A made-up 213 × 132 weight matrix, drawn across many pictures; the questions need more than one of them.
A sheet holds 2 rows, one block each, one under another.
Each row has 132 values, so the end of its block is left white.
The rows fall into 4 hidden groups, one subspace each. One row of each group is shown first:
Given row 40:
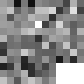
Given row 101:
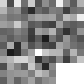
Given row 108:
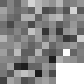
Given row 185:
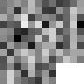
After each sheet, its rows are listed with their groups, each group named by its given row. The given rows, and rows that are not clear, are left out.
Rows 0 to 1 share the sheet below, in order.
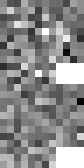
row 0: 108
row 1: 185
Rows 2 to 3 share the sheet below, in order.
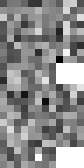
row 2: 108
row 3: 185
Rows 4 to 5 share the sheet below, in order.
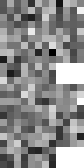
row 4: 101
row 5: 185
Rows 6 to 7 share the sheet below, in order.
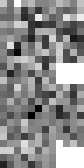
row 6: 101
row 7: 40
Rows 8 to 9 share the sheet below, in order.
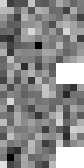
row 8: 101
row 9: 108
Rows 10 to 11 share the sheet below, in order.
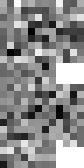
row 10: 101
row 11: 40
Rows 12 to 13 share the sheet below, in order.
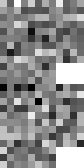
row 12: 101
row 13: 101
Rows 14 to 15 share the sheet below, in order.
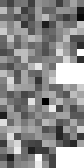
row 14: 185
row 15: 185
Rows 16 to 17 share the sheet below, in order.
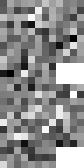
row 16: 108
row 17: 40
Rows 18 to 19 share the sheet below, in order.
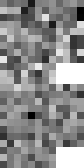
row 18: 185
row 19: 101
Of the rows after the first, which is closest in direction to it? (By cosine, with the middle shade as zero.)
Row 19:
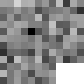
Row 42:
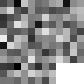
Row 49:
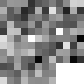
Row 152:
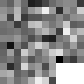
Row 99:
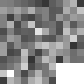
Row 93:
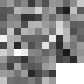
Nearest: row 42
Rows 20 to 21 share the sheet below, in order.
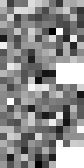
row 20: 108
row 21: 108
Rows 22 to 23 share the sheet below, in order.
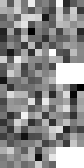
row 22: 101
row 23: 185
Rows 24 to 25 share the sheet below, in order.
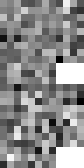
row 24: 108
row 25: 101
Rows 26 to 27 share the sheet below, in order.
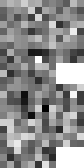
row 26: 101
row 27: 185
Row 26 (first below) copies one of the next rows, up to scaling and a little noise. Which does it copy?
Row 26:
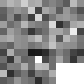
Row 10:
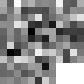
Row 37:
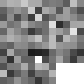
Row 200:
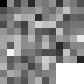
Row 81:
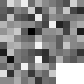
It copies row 37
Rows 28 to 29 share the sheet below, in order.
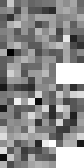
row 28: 108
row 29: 101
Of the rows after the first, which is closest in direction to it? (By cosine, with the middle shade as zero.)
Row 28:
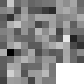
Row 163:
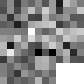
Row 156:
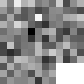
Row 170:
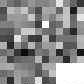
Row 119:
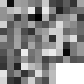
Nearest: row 156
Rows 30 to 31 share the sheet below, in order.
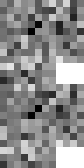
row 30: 40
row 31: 40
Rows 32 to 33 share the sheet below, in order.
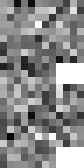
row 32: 40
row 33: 101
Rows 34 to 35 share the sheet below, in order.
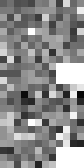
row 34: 101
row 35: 185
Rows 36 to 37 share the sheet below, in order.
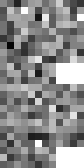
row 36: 185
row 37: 101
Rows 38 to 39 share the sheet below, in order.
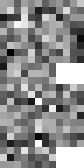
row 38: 108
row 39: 101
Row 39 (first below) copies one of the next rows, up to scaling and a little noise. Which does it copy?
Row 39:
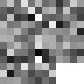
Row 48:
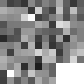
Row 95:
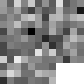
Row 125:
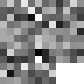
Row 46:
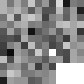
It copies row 125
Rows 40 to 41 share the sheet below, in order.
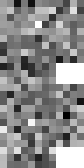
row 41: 108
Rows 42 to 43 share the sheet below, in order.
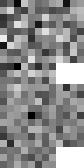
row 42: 108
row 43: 101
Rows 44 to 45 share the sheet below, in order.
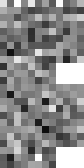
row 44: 101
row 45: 185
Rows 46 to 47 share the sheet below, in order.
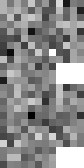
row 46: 101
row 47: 101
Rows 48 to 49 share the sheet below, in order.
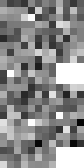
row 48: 101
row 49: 185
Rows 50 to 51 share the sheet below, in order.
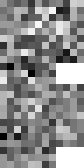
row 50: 40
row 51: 40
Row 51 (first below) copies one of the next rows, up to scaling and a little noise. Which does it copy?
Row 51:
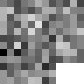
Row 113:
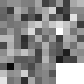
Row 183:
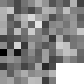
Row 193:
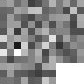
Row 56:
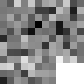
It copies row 183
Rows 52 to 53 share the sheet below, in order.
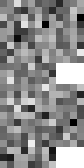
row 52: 185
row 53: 108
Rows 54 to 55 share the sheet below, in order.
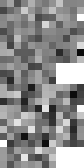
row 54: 185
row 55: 185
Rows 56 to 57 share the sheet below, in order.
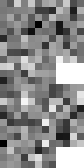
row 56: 40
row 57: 185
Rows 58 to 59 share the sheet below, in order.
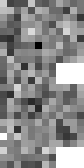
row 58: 101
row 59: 40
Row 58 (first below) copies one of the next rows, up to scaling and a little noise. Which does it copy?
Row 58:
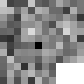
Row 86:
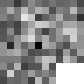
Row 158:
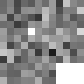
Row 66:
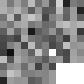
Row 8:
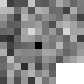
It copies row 8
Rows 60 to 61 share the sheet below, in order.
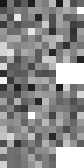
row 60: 101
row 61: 101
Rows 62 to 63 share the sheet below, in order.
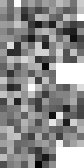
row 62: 101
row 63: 108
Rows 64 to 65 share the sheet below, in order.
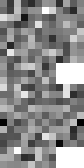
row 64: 108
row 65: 108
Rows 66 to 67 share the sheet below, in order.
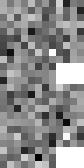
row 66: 101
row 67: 108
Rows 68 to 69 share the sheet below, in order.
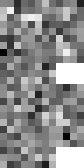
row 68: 40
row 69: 108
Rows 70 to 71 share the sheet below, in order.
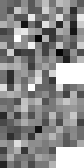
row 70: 185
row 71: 101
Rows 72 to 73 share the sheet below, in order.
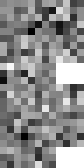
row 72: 40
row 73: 185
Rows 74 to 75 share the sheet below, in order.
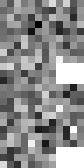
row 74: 40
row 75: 108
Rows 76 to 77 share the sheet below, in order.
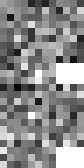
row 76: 108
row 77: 101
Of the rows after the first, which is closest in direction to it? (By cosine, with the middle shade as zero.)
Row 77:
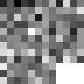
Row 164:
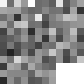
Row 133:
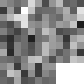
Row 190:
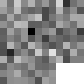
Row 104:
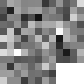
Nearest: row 104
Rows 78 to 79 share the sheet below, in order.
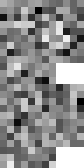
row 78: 108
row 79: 185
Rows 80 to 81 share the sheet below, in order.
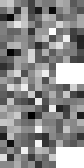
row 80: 108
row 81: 101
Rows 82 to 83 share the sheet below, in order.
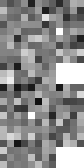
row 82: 185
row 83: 101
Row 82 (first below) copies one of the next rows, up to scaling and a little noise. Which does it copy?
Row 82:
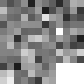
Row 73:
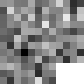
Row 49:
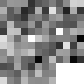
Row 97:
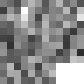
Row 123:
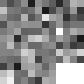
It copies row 123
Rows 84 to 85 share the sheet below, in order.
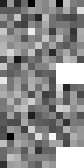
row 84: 101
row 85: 101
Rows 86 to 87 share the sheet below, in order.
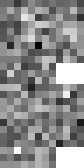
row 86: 101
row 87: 108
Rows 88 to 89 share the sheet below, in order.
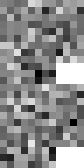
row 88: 108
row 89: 108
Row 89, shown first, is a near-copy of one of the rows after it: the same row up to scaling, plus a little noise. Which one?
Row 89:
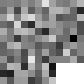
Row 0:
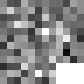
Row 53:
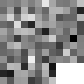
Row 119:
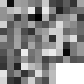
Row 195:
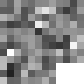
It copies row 53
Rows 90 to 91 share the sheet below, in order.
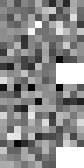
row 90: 40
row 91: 101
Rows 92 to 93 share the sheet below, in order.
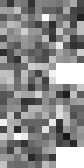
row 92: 185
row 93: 40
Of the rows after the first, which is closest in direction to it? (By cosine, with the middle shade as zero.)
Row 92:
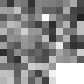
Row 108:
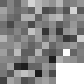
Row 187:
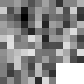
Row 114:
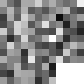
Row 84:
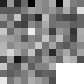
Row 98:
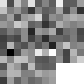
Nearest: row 84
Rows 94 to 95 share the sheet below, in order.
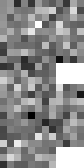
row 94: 40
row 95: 101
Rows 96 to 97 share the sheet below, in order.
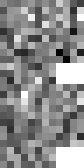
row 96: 185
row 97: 185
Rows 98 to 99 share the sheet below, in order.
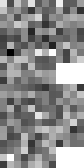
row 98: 101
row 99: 108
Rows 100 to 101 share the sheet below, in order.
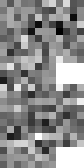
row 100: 40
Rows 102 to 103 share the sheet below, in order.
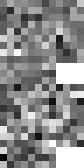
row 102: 40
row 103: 101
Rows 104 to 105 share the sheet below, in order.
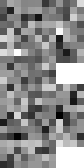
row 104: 40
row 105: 40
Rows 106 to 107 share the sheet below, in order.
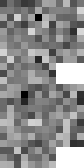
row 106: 101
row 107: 185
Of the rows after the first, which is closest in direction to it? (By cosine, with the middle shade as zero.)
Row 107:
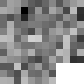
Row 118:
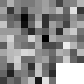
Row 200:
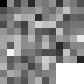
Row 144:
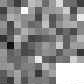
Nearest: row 118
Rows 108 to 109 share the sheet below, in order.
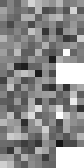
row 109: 40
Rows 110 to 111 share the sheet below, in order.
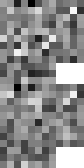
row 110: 40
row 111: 40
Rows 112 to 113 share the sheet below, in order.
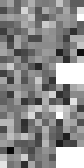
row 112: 185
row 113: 40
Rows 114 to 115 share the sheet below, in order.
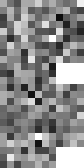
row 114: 108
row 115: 101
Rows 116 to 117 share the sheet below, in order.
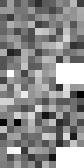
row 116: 108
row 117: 108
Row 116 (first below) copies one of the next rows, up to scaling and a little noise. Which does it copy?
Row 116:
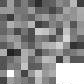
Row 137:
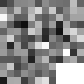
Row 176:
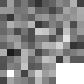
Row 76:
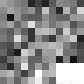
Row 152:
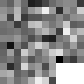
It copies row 176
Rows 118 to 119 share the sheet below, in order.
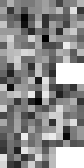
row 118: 185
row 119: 108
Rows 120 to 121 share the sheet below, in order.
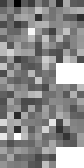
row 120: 101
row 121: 40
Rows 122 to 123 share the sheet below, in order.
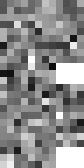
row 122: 108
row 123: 185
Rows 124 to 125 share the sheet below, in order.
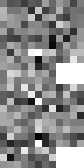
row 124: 101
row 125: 101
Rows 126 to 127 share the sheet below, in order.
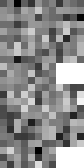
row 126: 101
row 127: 185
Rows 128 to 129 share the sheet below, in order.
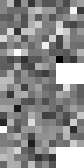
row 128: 40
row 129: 108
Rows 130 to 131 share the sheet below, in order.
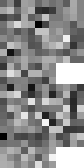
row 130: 108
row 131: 185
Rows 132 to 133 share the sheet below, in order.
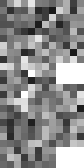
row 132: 40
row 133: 185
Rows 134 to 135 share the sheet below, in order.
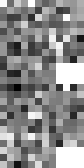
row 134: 101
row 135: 101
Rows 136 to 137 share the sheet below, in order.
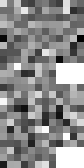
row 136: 108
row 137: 108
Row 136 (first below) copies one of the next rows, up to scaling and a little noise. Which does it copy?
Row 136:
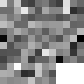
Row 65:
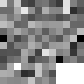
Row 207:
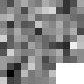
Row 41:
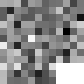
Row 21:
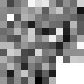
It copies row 65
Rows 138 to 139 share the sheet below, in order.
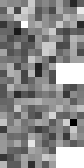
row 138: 185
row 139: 108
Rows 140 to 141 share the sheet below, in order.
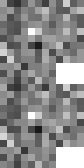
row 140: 101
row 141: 101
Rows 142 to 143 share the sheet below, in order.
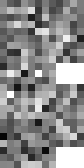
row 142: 108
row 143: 40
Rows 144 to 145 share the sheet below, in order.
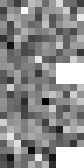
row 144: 185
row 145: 185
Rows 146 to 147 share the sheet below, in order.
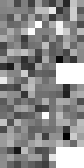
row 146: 40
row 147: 108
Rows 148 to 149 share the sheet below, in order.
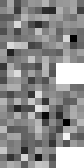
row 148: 108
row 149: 108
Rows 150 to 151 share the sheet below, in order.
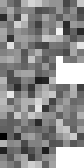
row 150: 108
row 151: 40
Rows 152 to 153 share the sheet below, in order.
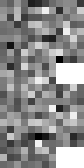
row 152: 108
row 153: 101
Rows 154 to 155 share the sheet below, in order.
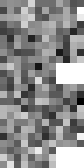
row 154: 185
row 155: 185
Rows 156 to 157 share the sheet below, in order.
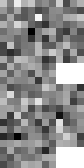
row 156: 101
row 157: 40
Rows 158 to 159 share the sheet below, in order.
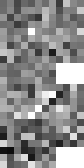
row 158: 101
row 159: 40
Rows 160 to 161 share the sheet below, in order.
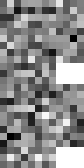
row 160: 108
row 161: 108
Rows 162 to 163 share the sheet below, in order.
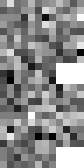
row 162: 185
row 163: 101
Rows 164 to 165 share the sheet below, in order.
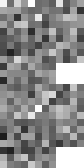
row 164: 101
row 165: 40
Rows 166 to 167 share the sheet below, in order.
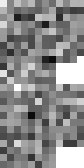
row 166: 101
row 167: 101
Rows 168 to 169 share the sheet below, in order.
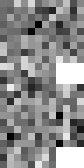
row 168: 40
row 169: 108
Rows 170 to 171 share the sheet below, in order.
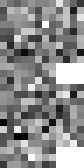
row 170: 185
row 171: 40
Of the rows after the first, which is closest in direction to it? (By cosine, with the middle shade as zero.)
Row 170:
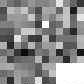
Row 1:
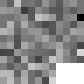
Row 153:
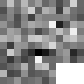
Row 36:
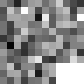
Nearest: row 36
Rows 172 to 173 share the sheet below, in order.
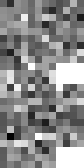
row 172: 185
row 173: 101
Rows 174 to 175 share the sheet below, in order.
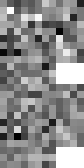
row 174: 40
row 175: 40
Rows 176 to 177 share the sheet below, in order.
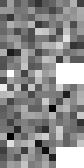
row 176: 108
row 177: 101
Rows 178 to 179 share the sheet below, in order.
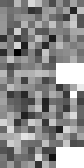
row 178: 40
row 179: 185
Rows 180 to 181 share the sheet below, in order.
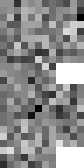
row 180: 101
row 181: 40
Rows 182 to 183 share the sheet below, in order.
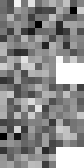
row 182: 40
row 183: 40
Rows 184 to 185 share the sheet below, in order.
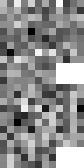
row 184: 101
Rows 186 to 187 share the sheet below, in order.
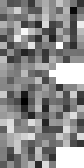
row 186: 185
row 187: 185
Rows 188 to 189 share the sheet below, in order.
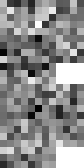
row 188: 40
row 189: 40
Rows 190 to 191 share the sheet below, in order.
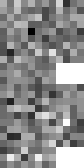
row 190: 101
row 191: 108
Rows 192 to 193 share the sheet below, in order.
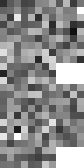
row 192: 101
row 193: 40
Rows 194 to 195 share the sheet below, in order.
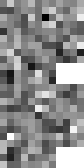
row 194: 185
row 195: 108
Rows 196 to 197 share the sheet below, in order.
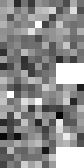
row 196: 40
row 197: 40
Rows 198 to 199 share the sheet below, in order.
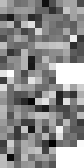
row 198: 108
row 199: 101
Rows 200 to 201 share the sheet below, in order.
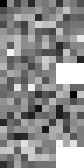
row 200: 101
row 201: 40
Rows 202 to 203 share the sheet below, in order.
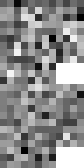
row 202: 101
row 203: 108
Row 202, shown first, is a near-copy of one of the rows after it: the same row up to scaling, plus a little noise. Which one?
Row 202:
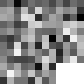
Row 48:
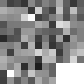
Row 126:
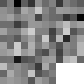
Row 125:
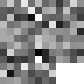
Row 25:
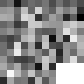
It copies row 25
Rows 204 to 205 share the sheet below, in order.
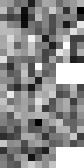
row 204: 185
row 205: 40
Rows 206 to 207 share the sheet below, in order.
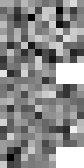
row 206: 101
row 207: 108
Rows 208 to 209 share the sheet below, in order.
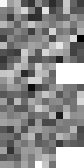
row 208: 108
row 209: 108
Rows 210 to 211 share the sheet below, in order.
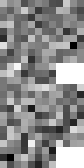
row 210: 108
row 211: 108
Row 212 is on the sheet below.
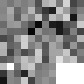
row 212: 40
